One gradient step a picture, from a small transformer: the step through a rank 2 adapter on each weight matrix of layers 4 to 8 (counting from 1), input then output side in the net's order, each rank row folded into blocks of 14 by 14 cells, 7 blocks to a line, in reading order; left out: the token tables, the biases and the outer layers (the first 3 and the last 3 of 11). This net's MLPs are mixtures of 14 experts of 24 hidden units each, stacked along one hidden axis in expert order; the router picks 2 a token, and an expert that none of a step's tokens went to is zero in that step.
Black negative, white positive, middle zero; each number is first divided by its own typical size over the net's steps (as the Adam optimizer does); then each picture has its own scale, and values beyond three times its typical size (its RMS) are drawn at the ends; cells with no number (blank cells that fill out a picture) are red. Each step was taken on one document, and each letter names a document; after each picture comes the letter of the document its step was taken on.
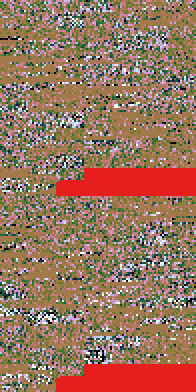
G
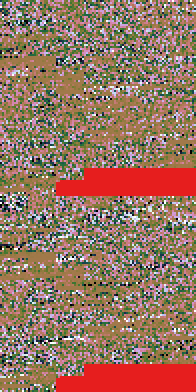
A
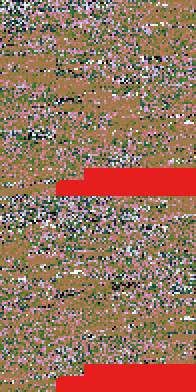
A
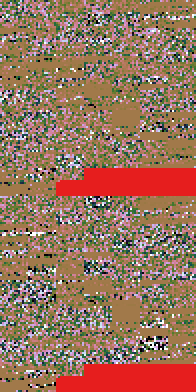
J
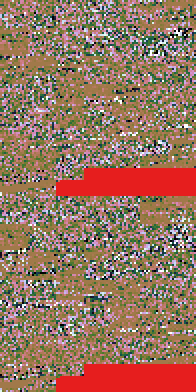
J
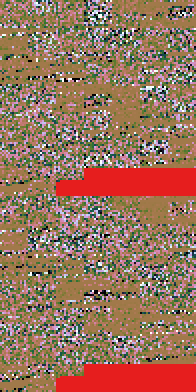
J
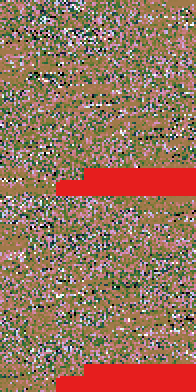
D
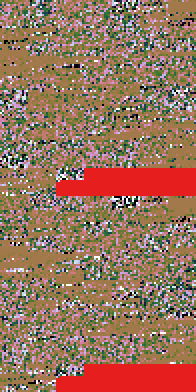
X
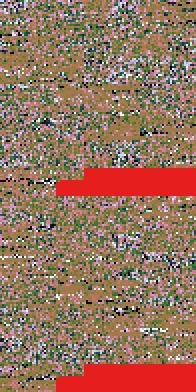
A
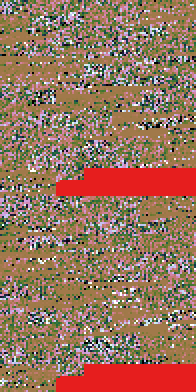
G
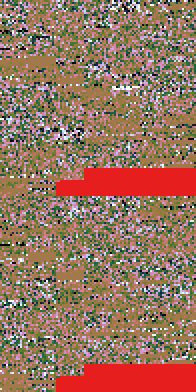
A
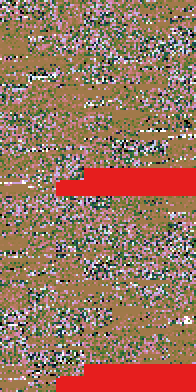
J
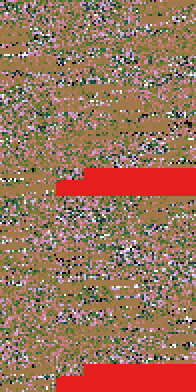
D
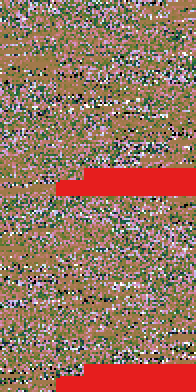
A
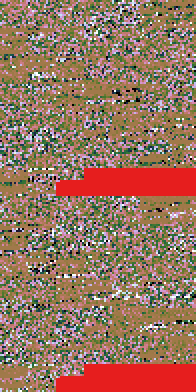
J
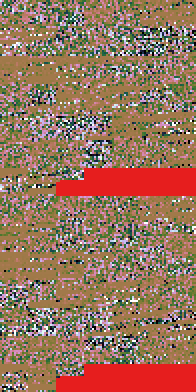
G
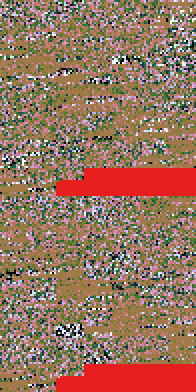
J
